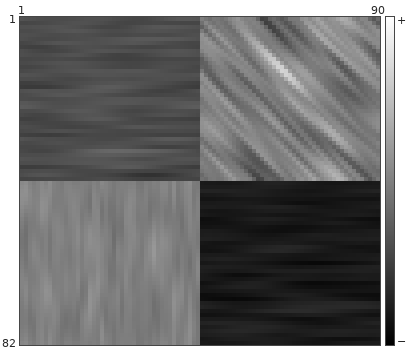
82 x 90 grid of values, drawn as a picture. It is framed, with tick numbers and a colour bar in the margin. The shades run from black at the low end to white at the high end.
The table splits into 2 rows of 2 panels. Panel 1,1: low, streaked across, faint in contrast. Panel 1,2: middling, slanting down to the right. Panel 2,1: middling, streaked downward, faint in contrast. Panel 2,2: very low, streaked across, faint in contrast.
